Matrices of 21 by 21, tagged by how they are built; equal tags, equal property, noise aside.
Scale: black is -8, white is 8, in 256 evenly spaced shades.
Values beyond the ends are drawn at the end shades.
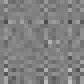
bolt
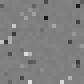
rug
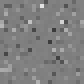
rug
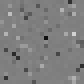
rug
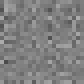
bolt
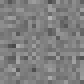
bolt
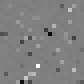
rug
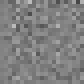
bolt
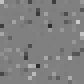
rug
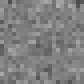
bolt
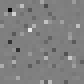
rug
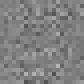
bolt
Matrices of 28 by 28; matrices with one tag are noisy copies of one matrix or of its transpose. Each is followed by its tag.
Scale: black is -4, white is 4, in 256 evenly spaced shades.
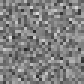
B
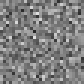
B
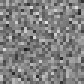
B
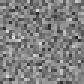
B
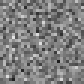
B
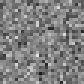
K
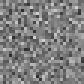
B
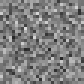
B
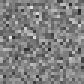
B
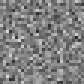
B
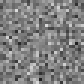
K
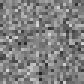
K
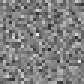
B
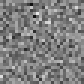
B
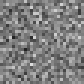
B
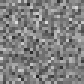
B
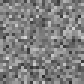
K
